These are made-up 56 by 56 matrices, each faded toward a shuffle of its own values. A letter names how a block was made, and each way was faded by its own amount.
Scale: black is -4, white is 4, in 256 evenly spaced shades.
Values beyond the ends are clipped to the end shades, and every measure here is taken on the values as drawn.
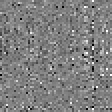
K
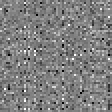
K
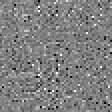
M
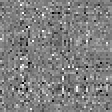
K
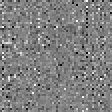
K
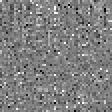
M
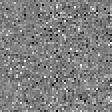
M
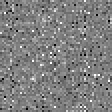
M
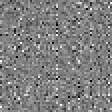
K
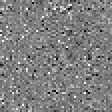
M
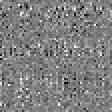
K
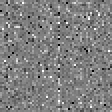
M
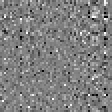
K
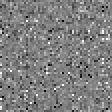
M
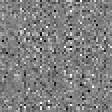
K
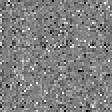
M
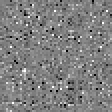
M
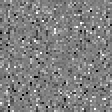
M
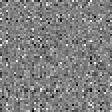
K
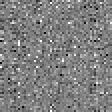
K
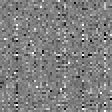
K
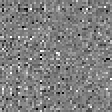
K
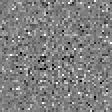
M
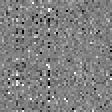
K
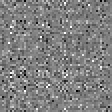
K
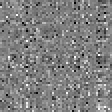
K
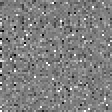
M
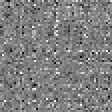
K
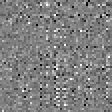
K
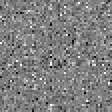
M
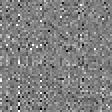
K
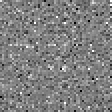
M
